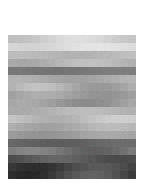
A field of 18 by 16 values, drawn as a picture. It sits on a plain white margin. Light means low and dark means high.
Ninth with the highest average: bottom left. Grain: streaks across. Slope: up to the bottom.
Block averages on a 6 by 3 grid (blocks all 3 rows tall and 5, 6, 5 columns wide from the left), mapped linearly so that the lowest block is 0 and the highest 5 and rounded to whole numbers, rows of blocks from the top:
0 0 0 | 2 2 2 | 1 2 2 | 1 1 1 | 3 3 3 | 5 4 4
